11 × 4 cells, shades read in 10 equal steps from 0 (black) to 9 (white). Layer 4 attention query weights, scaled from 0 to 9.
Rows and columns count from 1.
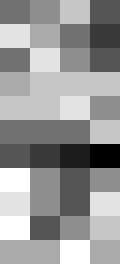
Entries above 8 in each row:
0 0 0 0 0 0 0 1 0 1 1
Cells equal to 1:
1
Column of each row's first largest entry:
3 1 2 2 3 4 1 1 1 1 3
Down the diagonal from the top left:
4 6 5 7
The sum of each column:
68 58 56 53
